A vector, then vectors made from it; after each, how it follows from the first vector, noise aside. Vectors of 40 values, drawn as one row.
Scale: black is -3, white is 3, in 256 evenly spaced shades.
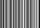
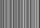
shrunk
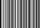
reversed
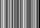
sign-scrambled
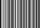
reversed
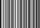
reversed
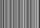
shrunk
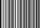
reversed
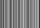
shrunk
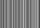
shrunk
